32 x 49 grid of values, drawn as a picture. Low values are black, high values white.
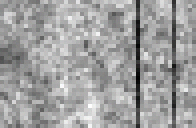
Slope: none. Average level on the scale: 60%. Grain: streaks running down. Histogram: skewed, a long tail of low values. Odd lines: columns 35 and 44.
